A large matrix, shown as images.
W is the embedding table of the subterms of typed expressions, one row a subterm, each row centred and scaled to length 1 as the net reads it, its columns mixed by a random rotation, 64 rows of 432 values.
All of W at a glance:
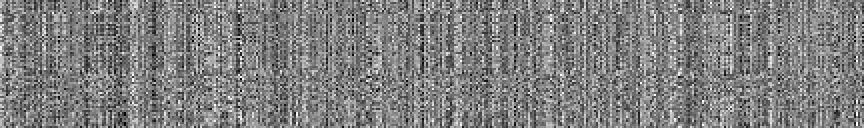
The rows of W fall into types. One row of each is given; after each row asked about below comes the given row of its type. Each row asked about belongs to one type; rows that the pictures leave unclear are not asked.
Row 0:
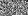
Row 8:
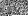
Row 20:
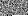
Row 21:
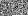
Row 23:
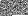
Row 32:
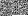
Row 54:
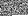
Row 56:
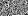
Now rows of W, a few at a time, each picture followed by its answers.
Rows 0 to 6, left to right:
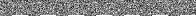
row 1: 54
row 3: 54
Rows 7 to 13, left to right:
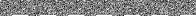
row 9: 23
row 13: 23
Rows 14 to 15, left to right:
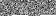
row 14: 8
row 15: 23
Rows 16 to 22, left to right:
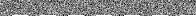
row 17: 8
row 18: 20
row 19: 32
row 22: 8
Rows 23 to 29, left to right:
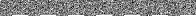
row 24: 23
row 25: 21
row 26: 54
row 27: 23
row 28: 8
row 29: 21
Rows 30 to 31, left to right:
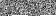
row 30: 8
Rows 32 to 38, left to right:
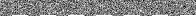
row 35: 32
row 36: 0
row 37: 0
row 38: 21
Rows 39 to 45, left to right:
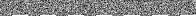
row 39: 23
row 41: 32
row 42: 21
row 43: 0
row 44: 54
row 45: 23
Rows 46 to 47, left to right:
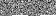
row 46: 21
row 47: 8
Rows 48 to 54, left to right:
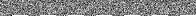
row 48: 20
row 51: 56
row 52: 54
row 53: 8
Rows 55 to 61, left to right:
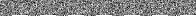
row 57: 56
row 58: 0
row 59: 21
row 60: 21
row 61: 56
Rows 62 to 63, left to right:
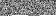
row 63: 0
